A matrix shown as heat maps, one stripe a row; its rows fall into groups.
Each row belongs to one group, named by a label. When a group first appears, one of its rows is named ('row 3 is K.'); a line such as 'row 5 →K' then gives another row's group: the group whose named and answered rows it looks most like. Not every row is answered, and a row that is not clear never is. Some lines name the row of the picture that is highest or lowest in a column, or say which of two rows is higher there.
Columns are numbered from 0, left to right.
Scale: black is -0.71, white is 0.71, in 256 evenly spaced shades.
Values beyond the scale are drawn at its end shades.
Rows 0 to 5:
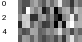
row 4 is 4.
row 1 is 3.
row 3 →3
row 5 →3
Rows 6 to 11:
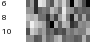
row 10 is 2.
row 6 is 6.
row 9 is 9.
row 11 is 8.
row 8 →9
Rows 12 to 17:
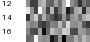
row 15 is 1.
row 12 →4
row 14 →2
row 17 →3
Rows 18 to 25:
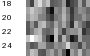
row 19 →9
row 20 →9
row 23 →9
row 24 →4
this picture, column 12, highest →21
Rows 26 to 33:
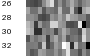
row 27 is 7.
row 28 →1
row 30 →8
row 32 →6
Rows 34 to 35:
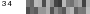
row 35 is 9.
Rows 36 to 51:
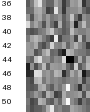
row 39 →7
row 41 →9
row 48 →4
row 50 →4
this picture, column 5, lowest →37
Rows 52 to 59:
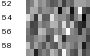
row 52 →3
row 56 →4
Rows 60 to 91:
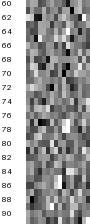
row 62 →8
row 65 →6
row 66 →1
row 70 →3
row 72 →9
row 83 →8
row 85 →8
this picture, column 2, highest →70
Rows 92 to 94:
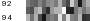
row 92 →7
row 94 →1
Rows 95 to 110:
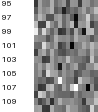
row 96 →2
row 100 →1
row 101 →3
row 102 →2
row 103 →8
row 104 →9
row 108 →2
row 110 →8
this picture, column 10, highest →107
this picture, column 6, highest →106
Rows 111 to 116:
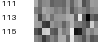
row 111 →7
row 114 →8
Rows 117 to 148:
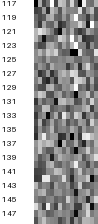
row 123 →4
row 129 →4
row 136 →3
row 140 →4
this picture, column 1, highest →121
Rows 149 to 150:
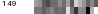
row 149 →1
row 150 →7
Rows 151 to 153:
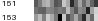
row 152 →7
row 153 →9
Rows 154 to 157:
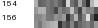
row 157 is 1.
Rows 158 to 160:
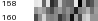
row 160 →3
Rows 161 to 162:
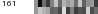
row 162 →9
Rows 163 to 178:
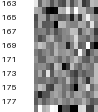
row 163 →7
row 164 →1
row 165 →3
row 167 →6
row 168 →4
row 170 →7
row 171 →4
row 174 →7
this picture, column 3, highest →173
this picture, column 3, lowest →164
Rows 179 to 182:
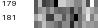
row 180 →3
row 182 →3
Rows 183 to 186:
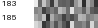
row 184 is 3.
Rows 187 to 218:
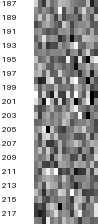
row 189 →2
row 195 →7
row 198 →4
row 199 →1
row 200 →1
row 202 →4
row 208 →2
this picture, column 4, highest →198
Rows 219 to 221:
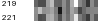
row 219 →4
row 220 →9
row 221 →4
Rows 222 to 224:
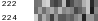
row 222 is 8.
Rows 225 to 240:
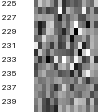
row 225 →2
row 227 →9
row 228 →4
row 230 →3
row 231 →7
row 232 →3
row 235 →3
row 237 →8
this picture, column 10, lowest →229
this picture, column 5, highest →233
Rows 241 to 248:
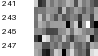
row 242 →9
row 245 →1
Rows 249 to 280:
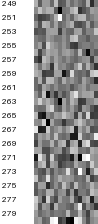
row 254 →4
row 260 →6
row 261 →3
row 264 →6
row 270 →8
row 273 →7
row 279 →7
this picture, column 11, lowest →271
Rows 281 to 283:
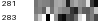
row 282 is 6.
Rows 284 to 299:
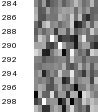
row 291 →8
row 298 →3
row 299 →8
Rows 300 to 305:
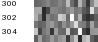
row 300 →7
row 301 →8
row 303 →4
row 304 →7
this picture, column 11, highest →304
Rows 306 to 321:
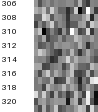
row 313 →9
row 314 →1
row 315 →8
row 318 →6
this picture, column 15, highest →317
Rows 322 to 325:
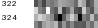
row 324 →9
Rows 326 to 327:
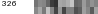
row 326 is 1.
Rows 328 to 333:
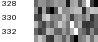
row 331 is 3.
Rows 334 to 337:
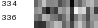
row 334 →3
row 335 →1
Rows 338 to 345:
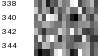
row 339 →7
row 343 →6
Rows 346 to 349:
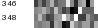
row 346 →7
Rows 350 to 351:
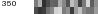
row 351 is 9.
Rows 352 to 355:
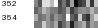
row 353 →3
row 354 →7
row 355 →3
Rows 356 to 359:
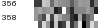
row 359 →7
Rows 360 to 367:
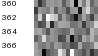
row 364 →8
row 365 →3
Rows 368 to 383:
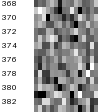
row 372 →4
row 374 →8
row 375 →4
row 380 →9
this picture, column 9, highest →369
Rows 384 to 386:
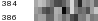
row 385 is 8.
